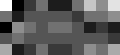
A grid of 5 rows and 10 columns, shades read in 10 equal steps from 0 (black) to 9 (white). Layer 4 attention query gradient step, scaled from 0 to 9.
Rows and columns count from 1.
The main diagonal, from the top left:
9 1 4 3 2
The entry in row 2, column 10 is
5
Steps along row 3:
up down down up same down down up down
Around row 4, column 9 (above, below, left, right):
2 4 3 2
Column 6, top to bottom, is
1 3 4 3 2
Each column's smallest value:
0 0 2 3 1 1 2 1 2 1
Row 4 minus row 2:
-1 3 0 0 0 0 1 -1 -1 -3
